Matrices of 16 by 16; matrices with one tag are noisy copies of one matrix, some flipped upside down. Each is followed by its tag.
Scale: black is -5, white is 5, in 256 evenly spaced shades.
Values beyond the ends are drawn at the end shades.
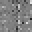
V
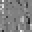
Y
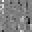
Y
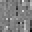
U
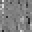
Y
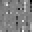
U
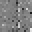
V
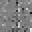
V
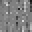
U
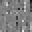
U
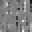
U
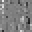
Y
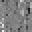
Y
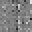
V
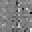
V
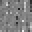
U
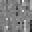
U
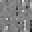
U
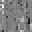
Y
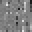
U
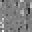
Y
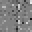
V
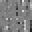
U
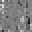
Y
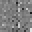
V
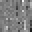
U
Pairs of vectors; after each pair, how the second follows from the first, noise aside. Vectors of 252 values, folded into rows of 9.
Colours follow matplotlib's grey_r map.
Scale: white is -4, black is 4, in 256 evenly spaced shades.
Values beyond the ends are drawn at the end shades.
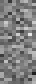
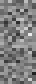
sign-scrambled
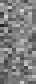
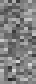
wrapped around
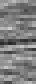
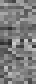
sign-scrambled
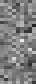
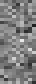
copied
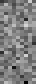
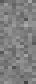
shrunk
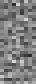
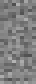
shrunk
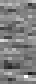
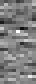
wrapped around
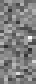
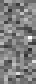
copied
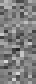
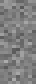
shrunk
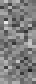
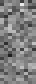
wrapped around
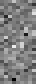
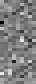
wrapped around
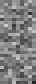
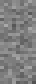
shrunk
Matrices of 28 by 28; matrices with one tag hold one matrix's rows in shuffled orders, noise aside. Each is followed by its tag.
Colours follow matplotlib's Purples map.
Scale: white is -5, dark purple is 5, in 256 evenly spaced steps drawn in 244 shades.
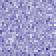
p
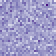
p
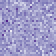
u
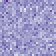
u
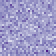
p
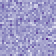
p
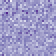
u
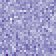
u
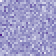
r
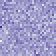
r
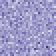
p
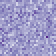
p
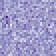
u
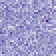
p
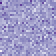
r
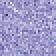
u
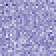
u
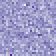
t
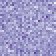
p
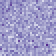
p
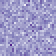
t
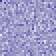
r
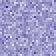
u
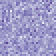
u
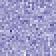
t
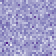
u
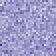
r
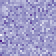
r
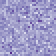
t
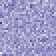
r
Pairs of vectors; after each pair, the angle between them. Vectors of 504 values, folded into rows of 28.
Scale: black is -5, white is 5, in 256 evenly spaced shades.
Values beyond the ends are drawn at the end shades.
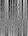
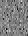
orthogonal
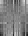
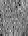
partly aligned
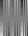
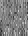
partly opposed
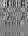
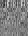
nearly opposite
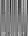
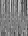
nearly opposite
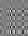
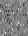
orthogonal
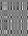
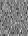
partly aligned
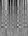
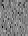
orthogonal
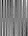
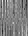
nearly opposite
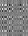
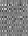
nearly parallel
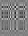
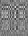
nearly opposite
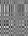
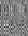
nearly opposite
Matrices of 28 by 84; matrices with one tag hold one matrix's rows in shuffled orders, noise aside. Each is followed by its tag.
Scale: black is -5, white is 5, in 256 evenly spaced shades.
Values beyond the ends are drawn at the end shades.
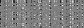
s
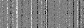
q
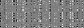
s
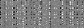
s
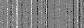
q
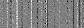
q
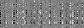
s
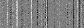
q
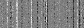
q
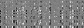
s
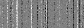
q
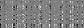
s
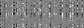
s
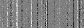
q
